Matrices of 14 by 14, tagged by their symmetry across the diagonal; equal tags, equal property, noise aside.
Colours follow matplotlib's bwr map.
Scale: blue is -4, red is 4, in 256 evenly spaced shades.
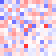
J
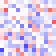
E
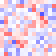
J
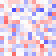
E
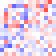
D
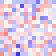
E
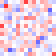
J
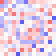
J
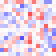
E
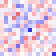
J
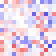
D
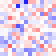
E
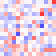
E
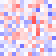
E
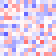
J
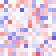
D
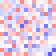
J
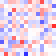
D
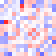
J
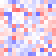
D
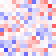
D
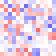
D
